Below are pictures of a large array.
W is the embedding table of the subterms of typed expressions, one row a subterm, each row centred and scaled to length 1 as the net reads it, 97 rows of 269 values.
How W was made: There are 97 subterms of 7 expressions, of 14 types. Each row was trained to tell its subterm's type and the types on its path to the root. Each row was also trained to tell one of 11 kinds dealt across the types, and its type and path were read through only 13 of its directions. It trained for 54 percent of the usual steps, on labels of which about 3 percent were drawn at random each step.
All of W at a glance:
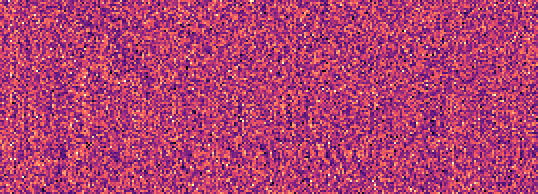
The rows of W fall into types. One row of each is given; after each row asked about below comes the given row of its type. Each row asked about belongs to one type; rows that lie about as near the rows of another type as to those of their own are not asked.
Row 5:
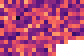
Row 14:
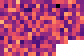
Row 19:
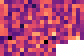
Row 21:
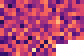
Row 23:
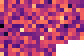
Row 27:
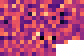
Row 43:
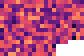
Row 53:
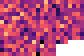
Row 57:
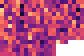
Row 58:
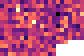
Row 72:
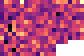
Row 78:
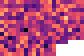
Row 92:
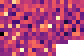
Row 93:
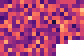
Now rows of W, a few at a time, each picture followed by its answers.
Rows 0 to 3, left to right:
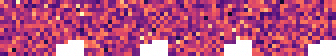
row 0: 14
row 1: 92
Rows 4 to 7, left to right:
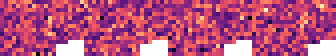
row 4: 23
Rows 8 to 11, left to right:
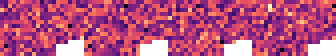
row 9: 43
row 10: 27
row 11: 78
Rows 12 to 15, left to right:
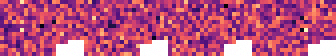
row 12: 21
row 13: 78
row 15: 43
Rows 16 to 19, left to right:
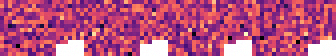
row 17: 93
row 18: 21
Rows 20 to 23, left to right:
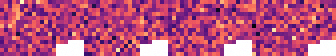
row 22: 23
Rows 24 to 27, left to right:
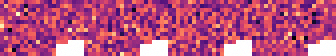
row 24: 14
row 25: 14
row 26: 14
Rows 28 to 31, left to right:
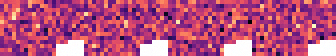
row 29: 92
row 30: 72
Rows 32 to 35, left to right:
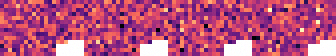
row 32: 58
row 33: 19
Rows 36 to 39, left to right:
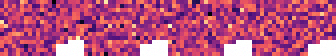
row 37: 92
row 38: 92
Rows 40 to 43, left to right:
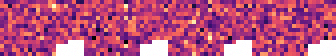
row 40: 93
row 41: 23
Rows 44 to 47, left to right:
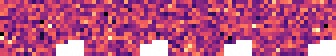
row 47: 72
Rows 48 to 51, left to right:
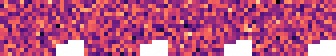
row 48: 92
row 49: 5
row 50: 78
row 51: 14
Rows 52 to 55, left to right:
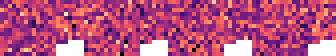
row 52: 21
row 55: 72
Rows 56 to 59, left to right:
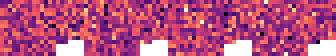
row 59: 21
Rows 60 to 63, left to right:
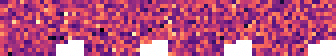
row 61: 58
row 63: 21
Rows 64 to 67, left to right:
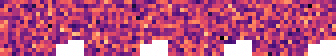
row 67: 14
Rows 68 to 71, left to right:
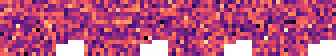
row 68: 78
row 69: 93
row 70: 58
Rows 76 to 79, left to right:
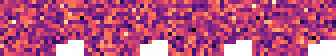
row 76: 72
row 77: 72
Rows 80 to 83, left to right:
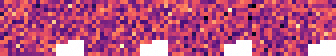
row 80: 43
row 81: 78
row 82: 78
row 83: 92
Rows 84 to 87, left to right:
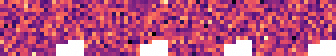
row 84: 23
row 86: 19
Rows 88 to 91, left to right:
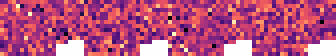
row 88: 19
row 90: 72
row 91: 5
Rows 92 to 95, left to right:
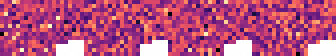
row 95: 21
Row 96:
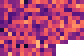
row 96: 23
